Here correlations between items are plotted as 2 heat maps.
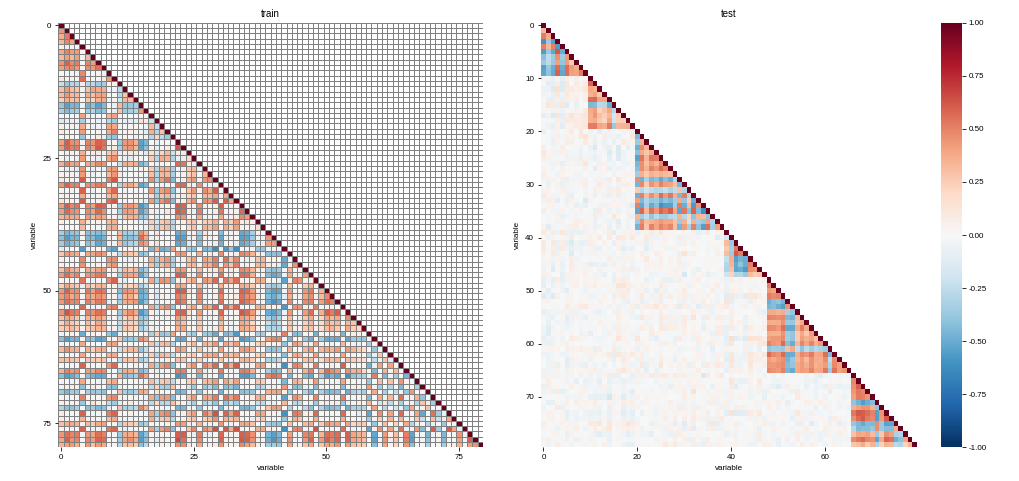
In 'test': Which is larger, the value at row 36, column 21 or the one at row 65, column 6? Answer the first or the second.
the second
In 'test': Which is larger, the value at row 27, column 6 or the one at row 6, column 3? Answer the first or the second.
the second
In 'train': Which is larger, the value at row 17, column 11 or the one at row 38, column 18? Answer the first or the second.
the first
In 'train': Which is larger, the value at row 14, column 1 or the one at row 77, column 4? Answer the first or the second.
the first
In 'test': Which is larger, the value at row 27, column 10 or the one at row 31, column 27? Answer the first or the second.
the first
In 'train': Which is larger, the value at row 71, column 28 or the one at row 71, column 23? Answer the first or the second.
the second
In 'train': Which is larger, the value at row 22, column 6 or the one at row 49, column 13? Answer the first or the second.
the first
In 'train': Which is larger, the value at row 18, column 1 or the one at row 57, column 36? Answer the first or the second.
the second
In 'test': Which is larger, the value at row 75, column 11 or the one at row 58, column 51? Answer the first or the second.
the second
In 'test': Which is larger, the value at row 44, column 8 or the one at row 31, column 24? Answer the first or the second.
the first
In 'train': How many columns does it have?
80
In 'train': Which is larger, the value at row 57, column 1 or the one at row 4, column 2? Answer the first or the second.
the first
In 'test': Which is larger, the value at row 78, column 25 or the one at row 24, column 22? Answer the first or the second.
the second
